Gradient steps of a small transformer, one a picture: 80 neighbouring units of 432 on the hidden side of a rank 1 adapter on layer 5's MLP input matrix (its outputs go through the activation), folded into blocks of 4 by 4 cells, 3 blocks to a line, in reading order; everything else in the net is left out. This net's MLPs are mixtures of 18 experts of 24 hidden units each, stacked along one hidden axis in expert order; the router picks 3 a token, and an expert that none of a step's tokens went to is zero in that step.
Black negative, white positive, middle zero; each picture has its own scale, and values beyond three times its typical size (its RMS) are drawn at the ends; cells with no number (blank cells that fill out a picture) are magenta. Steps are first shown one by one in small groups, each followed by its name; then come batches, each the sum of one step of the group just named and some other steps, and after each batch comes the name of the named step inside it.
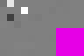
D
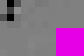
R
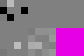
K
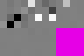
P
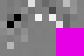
P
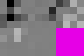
R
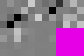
P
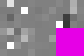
D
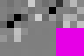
P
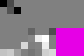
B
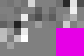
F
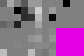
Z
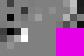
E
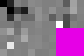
Z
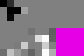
B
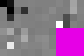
B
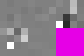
E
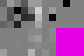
Z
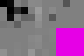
Z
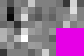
F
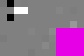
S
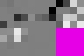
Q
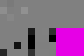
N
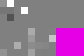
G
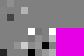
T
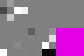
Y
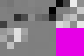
Q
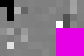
S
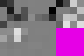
Q
